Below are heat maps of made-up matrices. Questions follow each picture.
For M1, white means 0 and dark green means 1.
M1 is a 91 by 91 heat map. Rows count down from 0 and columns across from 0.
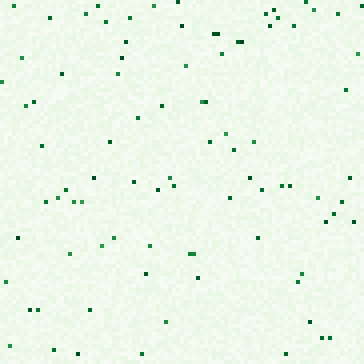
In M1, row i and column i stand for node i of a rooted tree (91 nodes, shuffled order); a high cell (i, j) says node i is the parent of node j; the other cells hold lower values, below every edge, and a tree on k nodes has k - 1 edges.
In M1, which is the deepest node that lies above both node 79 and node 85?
50
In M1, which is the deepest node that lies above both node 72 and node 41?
46
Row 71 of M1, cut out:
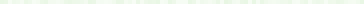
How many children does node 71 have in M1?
0
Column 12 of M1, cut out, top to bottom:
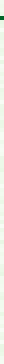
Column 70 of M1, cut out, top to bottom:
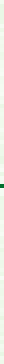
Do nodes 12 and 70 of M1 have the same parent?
no
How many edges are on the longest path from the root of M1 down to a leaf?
37
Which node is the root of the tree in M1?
61
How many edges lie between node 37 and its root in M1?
1
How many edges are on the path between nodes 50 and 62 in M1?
4
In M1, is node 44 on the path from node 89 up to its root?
yes
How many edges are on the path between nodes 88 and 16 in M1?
4
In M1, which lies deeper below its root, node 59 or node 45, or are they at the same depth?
node 45
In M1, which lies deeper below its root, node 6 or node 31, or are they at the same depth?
node 6
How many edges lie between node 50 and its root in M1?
2
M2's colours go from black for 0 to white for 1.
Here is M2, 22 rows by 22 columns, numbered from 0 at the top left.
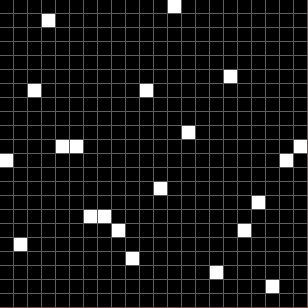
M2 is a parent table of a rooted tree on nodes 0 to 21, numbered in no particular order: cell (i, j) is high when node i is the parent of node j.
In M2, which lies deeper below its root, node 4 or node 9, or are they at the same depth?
node 4
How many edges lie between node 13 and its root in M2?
3
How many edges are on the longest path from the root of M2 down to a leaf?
14
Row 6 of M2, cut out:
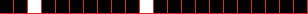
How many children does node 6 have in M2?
2
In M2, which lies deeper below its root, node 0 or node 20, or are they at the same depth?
the same depth
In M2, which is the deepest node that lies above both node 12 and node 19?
11
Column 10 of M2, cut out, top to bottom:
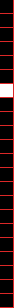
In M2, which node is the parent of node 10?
6
